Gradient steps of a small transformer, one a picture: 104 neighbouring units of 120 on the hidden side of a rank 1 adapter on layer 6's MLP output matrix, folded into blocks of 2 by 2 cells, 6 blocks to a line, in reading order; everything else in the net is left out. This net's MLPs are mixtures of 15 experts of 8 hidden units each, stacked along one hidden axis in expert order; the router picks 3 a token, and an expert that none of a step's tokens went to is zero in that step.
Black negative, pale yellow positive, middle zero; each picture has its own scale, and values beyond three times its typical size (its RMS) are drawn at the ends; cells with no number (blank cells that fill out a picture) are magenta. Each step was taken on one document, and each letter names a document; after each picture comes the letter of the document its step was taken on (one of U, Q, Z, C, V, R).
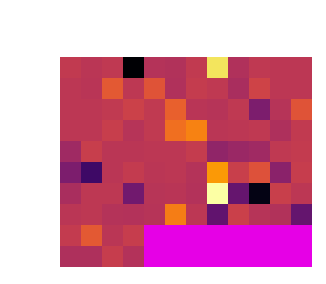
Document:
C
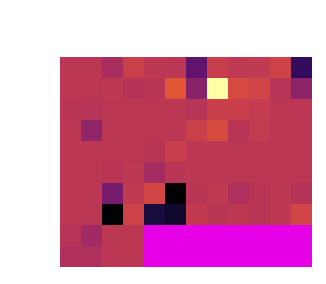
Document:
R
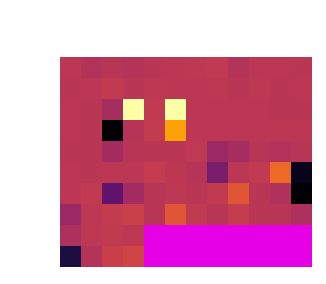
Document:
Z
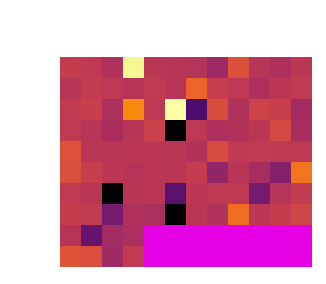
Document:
C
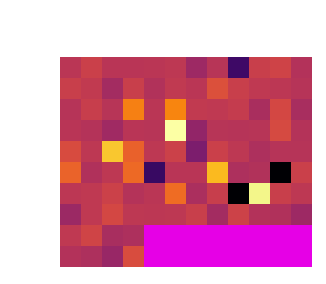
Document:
Z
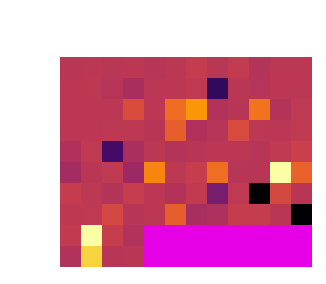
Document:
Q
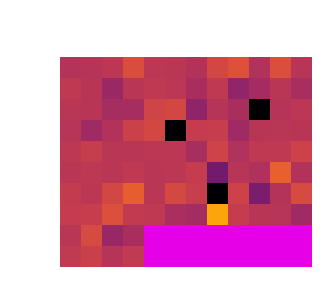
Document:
C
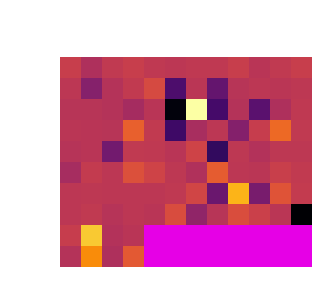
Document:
Q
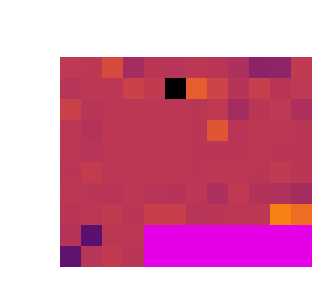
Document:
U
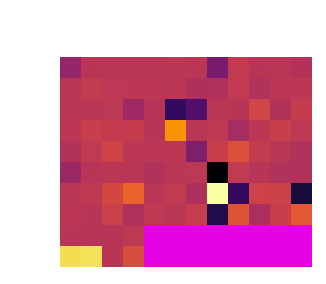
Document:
Z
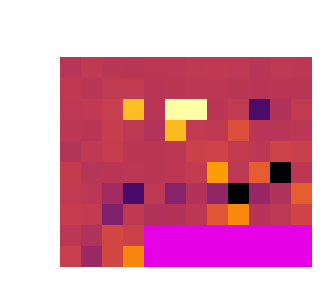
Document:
Z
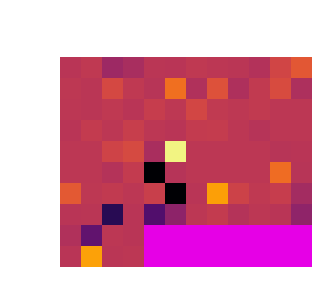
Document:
R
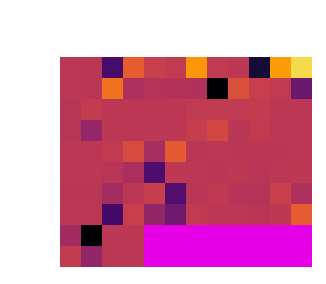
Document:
R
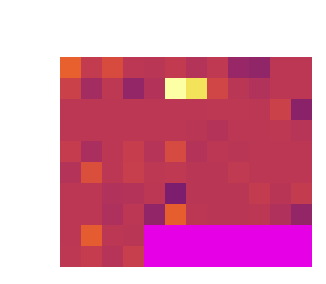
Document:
U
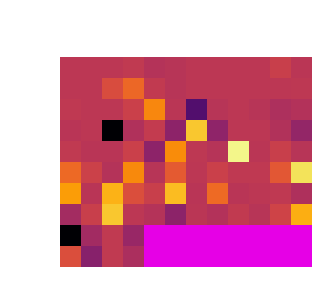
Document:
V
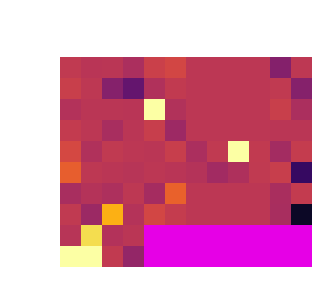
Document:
V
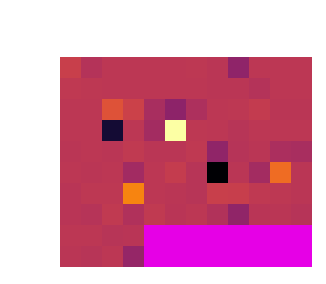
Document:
Z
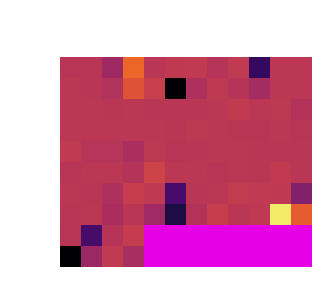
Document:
U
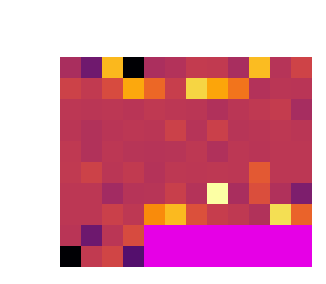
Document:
U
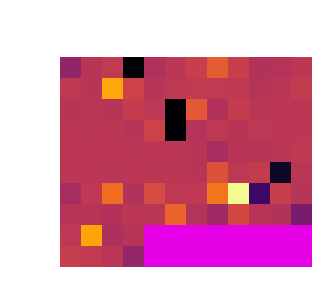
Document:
C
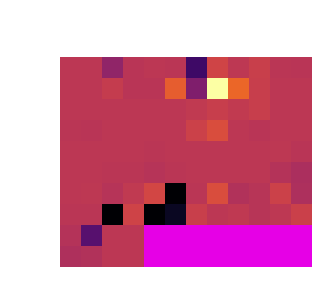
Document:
R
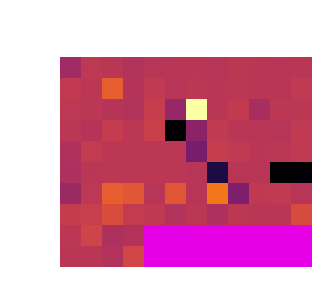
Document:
C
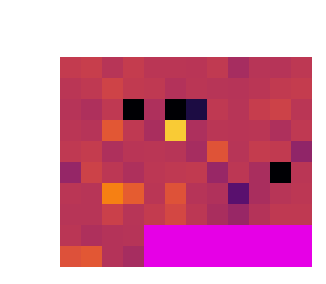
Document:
Z
